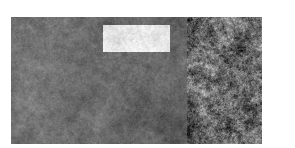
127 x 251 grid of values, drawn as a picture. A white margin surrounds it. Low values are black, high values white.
Odd patch: higher, in the top middle. Seam: vertical, 70% of the way across, the left part calmer. Ninth with the highest average: top middle.
